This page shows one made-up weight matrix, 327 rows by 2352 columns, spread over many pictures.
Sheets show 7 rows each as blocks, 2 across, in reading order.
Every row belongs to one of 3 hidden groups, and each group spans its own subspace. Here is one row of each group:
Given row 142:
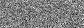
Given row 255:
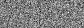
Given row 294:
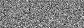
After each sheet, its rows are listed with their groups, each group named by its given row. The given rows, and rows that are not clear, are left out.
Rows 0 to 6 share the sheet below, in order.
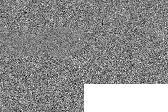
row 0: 294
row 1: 255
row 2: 142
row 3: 142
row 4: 142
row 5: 294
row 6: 255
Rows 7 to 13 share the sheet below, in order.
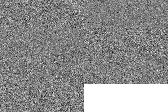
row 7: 142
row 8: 255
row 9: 255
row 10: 255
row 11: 255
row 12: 142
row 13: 255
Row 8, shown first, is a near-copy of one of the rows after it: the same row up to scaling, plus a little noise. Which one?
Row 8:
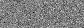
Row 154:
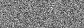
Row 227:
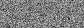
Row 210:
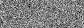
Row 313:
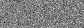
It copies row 313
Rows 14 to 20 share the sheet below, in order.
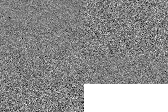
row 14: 142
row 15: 294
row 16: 142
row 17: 255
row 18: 294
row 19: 294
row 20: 142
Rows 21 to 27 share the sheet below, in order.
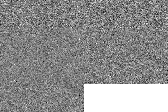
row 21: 142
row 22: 142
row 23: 142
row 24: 255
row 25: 294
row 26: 142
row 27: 142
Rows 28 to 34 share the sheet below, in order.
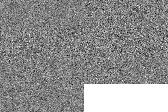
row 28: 294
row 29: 294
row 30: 255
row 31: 142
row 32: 255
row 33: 255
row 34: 255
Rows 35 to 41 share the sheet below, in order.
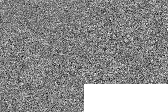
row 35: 255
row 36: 142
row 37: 255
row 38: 255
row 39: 255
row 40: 255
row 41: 255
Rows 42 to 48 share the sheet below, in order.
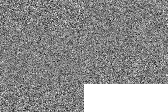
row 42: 142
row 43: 142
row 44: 255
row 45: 255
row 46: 294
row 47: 294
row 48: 294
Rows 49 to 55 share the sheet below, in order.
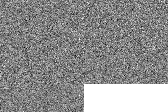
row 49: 142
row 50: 294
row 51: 142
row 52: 255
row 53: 294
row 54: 255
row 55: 142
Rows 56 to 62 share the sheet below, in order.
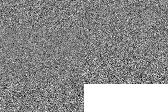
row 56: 255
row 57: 255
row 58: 294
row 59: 294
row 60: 142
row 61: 294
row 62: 142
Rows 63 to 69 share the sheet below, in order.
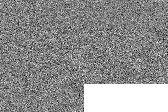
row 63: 255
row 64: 255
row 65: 255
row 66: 142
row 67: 142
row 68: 255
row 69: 142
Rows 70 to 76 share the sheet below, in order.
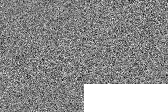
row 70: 294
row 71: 255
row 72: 255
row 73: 255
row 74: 294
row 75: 294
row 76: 142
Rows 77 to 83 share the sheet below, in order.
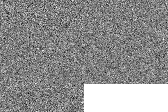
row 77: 255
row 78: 294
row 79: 294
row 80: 142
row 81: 255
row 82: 255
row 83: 142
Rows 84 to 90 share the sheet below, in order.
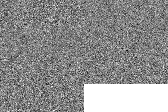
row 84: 294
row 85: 294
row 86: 255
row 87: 294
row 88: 142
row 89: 142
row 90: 255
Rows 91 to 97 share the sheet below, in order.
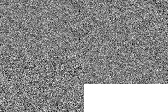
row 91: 142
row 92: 142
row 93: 142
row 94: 294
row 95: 255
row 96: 142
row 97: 294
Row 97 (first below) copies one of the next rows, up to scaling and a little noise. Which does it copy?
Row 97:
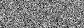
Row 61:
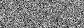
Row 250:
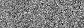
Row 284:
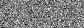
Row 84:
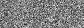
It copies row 61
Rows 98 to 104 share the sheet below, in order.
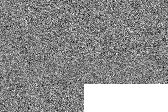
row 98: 142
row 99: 294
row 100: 142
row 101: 255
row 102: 255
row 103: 142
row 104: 255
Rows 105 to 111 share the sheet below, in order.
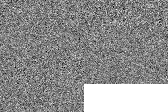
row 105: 142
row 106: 255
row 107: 142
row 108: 255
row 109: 294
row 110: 255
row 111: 294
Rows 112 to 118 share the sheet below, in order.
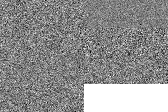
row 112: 294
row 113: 294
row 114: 294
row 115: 294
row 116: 142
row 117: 142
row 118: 142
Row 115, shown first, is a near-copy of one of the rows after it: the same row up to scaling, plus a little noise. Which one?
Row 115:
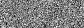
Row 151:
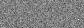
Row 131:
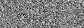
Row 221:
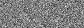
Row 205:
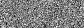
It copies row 205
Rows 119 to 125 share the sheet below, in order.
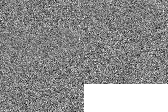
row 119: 294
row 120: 142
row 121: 142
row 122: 255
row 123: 255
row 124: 255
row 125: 142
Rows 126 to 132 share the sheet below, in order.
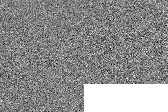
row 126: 294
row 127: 142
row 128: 255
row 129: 142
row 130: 294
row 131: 294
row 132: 294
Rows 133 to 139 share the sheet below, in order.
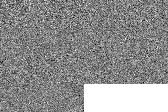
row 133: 255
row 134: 294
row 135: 255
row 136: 255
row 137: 294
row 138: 294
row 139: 142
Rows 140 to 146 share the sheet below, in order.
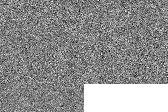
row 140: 142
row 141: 255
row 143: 255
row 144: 294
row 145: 294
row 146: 294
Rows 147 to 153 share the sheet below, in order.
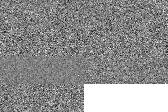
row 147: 255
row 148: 142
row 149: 142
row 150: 142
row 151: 294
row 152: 255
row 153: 294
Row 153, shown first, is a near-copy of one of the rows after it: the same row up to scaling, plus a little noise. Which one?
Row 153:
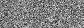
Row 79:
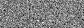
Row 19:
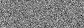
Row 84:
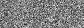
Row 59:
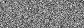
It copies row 84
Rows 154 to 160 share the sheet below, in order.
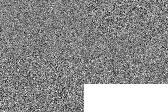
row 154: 255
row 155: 294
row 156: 255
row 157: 255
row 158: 294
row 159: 294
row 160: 294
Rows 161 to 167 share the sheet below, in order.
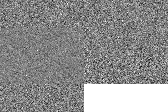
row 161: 294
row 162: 294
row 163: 142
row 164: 294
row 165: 255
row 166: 294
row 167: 294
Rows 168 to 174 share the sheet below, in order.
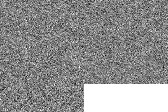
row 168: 142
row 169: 142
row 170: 142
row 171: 142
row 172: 142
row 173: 142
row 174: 294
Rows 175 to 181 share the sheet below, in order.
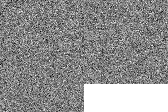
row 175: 142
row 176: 255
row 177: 255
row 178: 255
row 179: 294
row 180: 294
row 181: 294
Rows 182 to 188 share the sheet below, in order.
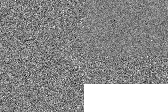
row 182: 255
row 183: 294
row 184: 255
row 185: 142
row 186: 142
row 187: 255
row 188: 294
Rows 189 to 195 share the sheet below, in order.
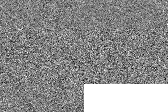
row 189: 294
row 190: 142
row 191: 255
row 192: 294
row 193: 142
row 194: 255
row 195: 294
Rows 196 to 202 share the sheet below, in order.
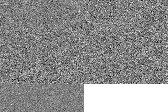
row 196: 142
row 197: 255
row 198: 142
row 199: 142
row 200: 255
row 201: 142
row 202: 294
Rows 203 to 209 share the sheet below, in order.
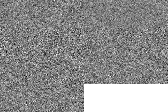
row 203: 294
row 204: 142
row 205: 294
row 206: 294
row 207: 142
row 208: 142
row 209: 142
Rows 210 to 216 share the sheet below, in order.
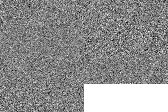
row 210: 255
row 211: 294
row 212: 255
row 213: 294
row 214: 294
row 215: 142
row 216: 294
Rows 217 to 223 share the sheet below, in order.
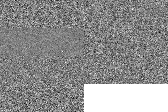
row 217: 255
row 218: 294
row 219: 142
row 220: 255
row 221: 294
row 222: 255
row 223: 142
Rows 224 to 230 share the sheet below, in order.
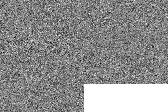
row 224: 294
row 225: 294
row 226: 255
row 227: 255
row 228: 255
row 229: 255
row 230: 142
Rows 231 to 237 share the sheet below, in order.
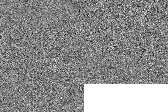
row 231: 142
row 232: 294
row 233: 294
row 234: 255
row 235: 255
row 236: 255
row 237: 294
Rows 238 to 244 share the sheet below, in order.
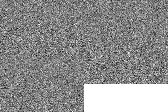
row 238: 294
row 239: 294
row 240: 142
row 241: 294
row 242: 294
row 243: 142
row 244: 142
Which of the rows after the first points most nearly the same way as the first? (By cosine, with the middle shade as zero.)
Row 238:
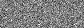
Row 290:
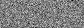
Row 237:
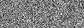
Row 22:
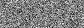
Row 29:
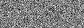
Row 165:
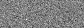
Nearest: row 237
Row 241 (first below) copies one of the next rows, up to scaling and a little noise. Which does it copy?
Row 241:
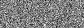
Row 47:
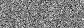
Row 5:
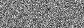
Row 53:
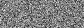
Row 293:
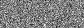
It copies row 293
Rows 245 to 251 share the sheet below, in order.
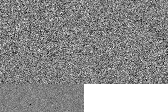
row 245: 294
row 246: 294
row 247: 255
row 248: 142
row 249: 294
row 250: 294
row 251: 255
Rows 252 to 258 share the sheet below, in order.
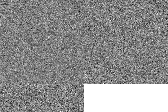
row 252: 142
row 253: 142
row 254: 294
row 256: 255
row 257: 255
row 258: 255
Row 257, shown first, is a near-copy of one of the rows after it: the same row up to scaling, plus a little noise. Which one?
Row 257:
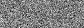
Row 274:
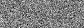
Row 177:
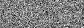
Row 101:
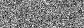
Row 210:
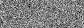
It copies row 274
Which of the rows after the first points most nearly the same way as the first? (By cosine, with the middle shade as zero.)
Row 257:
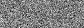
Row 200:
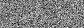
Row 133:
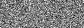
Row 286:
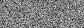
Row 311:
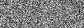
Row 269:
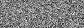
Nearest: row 133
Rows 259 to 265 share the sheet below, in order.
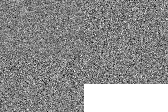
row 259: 255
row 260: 294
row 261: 255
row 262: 255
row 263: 294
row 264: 294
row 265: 294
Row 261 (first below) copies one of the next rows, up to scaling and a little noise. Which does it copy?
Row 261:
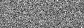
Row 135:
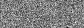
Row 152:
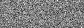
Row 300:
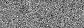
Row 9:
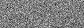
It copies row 152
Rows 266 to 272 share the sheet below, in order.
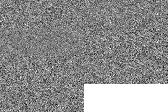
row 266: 294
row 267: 142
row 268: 142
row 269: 142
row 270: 294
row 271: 142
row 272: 142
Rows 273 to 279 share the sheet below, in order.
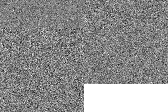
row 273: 142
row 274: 255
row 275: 255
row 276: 142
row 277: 294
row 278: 294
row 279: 142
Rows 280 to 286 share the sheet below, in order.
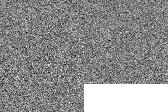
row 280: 142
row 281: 255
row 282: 142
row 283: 294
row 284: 294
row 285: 142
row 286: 255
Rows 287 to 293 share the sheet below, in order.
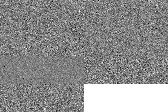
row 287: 142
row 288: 255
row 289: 142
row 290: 255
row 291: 294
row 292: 294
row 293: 294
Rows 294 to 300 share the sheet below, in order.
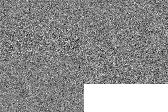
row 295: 142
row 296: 255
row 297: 294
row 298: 142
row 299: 255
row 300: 255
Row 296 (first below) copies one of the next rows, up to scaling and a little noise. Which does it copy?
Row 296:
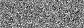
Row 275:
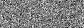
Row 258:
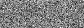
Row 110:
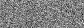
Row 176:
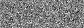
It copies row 176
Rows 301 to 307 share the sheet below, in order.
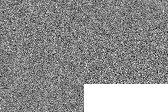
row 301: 255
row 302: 142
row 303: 255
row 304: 255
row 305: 294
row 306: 294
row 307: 142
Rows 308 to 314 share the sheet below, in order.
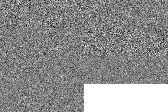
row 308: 255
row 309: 255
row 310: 294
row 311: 142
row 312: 255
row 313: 255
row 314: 294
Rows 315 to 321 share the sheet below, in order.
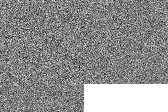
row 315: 255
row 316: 142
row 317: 294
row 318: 294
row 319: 142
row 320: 294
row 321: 255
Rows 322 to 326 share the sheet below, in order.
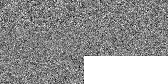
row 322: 294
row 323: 294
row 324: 294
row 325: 294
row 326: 142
